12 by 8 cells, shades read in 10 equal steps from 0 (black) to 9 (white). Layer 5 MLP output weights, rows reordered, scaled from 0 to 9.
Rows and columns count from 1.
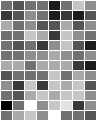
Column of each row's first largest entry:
7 3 1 3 6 5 1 5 3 4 3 5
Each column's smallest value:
0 2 4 2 1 2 1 1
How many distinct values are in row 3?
4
